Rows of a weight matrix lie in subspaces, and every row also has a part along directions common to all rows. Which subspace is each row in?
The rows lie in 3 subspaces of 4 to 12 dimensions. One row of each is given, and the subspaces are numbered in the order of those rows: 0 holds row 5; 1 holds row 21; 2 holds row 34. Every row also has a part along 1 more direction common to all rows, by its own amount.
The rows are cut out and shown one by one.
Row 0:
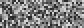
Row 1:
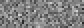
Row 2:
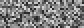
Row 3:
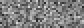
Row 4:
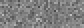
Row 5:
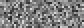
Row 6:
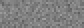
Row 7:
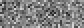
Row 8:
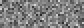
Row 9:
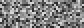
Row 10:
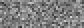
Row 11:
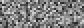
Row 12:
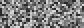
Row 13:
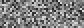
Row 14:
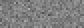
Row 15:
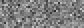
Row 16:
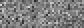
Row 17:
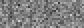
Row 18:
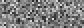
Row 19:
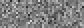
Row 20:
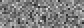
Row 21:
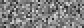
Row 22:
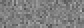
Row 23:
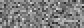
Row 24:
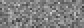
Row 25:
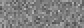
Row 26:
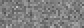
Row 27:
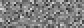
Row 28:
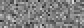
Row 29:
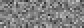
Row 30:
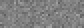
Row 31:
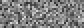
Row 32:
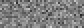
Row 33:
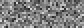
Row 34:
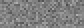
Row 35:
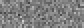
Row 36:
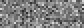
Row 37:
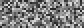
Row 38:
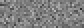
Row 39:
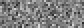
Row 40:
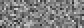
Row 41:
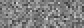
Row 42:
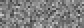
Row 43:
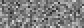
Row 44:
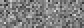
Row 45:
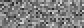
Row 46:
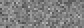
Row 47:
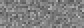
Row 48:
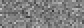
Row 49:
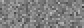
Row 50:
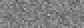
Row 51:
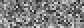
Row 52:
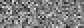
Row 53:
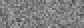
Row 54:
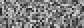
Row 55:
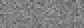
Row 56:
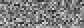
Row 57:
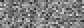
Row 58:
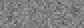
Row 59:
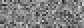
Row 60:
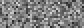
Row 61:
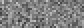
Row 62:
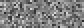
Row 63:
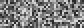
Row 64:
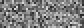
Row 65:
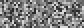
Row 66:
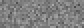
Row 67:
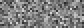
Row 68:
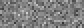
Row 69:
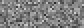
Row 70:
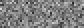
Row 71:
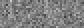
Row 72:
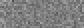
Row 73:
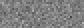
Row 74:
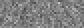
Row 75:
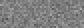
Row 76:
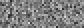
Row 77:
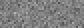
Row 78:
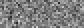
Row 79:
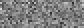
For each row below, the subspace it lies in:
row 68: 0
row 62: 0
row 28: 2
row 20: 1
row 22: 2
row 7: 0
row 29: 2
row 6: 0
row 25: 2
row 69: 2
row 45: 2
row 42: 2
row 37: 2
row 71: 1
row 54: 0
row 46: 2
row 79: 2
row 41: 2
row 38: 1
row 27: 0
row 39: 0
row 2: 2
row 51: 2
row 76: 1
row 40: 2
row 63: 0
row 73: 0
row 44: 1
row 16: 0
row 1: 0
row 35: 0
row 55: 0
